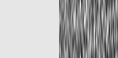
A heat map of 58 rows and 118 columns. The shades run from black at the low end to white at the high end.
The table splits into one row of 2 panels. Panel 1,1: very high, flat. Panel 1,2: middling, streaked downward, strong in contrast.
